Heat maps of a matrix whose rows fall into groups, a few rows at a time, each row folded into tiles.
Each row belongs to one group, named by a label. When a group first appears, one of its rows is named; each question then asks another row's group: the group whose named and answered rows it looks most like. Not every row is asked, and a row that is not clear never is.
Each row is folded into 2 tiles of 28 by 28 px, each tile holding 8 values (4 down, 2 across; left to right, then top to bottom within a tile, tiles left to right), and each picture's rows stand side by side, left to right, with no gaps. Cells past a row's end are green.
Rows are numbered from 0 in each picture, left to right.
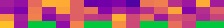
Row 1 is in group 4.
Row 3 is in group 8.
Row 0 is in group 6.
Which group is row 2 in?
6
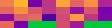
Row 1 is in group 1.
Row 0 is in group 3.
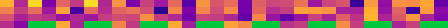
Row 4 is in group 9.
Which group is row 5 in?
3
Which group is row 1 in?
8
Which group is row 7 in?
1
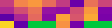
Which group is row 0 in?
3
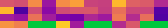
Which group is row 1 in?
3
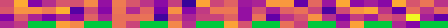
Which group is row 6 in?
4
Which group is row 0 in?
3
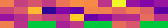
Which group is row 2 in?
4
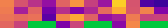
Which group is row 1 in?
1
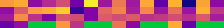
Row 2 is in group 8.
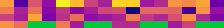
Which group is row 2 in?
1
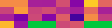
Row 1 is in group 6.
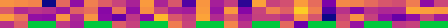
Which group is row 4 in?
8
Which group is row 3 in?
6
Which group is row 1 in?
6
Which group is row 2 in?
8
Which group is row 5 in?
3
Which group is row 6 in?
1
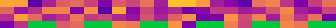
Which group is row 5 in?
9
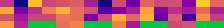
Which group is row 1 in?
4
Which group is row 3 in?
6
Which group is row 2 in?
6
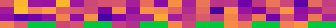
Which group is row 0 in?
3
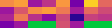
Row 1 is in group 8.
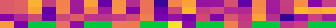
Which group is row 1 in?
8
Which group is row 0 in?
3
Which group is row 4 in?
6
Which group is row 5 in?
3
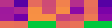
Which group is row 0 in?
6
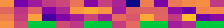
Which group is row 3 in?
1
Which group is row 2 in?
6
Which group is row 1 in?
3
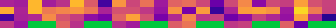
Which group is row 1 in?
3
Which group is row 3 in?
4
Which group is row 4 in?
3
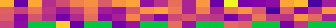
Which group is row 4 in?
4
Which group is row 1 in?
3
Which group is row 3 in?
8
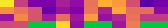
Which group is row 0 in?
4
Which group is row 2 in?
4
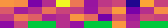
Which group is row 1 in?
1
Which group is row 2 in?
8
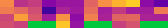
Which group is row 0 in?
4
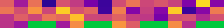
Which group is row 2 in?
9
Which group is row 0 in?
8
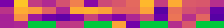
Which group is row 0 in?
3
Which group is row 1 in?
3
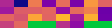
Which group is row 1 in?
6
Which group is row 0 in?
6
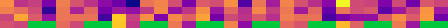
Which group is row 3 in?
6
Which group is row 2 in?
6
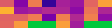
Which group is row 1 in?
6
